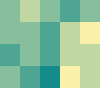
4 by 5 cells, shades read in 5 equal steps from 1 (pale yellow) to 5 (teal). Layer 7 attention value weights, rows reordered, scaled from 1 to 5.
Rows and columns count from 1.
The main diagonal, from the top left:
3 3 4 1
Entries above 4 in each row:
0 0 0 1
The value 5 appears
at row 4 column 3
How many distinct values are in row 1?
3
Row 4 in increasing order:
1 2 3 4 5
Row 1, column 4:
4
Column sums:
13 12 16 9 8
